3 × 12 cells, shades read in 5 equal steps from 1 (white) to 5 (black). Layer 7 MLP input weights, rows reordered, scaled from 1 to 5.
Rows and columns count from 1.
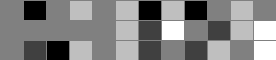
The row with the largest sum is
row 1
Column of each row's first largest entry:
2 7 3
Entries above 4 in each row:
3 0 1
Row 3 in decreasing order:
5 4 4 4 3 3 3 3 2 2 2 1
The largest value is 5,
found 4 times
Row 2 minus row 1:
0 -2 0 1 0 0 -1 -1 -2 1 0 -2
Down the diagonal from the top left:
3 3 5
